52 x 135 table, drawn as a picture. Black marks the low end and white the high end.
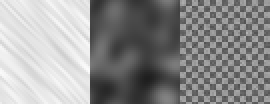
It is made of 1 by 3 panels. Panel 1,1: very high, slanting down to the right, faint in contrast. Panel 1,2: low, smooth. Panel 1,3: middling, checkered, strong in contrast.
